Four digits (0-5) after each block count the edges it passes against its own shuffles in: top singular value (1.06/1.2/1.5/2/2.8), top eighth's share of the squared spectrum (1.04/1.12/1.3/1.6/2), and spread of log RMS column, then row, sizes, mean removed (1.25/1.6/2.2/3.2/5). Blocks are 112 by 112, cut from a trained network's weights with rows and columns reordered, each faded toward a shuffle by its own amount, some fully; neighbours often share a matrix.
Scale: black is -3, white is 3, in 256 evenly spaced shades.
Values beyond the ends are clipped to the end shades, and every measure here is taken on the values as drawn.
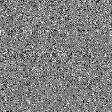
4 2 0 2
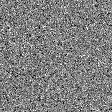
0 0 0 0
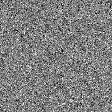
2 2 1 0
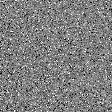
2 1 0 1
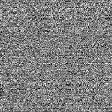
4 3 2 2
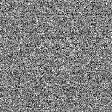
3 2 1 1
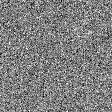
0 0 0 0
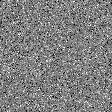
0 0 0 0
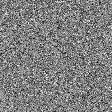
1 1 0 0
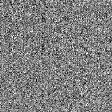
3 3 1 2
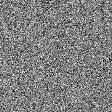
0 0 0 0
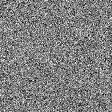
2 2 0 0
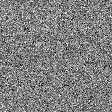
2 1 0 0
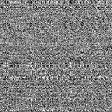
4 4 2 3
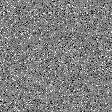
2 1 0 1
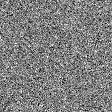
1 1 0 0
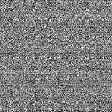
4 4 2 3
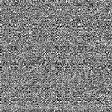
4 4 2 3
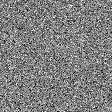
0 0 0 0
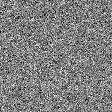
1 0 0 0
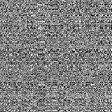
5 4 2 3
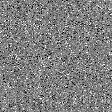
3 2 0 2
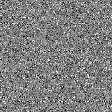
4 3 0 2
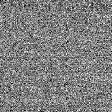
3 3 1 1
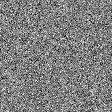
2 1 0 0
